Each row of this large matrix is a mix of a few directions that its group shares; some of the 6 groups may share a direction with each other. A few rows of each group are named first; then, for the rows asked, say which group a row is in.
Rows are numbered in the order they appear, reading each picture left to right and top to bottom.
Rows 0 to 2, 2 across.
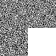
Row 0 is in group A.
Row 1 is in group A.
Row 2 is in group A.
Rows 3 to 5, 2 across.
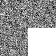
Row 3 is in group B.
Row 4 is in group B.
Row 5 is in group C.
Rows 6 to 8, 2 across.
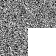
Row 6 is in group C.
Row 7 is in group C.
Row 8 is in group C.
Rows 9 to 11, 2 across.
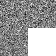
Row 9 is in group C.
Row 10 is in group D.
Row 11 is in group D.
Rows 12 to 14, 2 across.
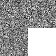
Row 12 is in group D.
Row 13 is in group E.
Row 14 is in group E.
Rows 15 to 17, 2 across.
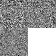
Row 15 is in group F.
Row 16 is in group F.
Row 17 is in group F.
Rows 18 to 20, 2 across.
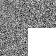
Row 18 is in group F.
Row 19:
A
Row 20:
C
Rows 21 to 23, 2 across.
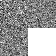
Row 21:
B
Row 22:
C
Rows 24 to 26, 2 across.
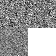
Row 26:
F
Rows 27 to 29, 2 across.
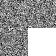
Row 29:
F
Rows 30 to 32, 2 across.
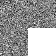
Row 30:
C
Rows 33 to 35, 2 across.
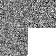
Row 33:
E
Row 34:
D
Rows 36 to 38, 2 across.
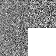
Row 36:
F
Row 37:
F
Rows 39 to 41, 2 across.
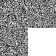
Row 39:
C
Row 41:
A
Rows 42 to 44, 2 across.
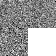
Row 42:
F
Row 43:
C
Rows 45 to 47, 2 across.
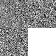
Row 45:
F
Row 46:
C
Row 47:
B
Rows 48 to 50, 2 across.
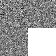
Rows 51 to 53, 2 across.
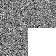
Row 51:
E
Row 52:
E
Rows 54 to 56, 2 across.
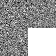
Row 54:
D
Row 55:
D
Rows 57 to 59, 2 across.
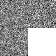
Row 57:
A
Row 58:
D
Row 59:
B
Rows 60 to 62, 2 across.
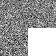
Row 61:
C
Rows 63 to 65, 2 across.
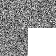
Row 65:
B
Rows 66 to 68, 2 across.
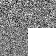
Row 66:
C
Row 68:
D
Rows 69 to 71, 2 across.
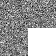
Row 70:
D
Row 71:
B
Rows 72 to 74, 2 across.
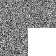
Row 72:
D
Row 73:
F
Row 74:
E
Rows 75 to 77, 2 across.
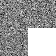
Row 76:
E
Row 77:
F
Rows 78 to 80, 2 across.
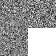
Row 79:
A
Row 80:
D
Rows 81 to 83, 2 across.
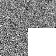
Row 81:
C
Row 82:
B
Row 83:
A
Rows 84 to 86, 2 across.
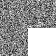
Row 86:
C
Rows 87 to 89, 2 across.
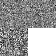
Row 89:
E
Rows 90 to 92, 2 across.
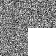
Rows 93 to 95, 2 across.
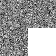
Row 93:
B
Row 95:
E
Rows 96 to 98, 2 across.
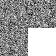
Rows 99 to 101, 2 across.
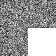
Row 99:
C
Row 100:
F
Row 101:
E
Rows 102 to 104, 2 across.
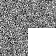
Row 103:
B
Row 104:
D
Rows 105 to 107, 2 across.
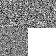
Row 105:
A
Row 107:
D
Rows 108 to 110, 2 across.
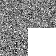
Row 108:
E
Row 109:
E
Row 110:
C
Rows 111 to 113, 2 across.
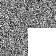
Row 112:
C
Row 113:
E
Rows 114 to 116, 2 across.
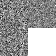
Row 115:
D
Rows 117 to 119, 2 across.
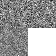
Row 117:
E
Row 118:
B
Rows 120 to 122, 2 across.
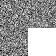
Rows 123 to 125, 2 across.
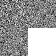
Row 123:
A
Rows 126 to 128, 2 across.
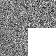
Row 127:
D
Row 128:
F
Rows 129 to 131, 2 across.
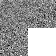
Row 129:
F
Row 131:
C
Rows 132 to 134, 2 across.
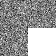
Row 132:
B
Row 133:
E
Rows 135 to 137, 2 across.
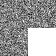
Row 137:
B
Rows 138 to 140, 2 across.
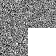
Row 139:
C
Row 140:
A
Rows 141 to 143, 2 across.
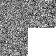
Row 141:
D
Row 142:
B
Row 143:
B
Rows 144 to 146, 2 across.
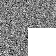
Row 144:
D
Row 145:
C
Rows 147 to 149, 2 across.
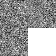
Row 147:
B
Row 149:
F
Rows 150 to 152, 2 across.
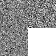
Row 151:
A
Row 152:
D
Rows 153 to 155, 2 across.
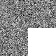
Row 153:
F
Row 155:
E
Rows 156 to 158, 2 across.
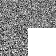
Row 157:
E
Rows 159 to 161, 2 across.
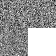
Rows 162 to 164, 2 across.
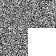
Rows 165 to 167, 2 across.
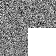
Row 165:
B
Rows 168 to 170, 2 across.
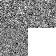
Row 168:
B
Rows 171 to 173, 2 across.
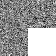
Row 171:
E
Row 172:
A
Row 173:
E
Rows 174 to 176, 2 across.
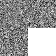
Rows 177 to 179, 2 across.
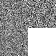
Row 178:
A
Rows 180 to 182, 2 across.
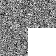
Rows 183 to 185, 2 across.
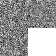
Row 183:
C
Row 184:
F
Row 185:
E
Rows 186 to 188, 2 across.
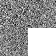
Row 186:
A
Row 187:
C
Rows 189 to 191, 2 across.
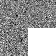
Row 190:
F
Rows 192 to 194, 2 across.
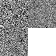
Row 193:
F
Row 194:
B
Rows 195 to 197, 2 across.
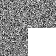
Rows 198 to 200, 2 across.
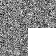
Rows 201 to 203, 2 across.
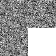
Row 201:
B
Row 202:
B
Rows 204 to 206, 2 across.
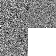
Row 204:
A
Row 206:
B
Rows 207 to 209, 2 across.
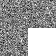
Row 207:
D
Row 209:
B
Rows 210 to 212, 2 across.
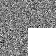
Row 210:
D
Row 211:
E
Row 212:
E
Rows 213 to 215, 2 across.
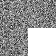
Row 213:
E
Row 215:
E
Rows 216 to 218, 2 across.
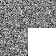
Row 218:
B
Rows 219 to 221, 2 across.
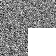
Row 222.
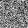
